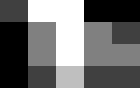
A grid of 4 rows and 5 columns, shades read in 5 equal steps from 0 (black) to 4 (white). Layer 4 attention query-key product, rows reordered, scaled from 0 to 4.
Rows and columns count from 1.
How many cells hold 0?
5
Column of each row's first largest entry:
2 3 3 3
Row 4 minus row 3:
0 -1 -1 -1 -1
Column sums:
1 9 15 5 4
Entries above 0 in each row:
3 4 4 4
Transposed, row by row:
1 0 0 0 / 4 2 2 1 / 4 4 4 3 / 0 2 2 1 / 0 1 2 1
